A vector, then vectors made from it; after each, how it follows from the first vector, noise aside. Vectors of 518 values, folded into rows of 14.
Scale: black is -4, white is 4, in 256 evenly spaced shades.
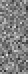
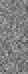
shrunk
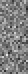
copied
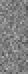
shrunk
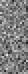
copied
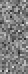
wrapped around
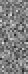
wrapped around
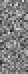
wrapped around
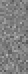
shrunk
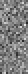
wrapped around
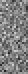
copied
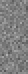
shrunk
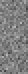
shrunk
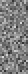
copied
